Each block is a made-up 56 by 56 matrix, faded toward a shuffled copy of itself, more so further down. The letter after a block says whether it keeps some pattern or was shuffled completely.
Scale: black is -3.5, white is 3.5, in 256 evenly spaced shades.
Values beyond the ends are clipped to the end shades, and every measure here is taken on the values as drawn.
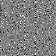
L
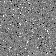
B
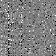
L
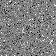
B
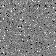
B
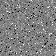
B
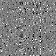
L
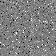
B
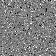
B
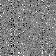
L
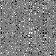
L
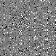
L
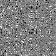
L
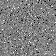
B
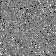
B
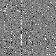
L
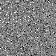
B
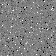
B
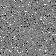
B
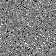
B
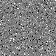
B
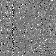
L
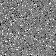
B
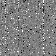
L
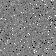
B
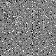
L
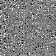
L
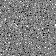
B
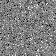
B
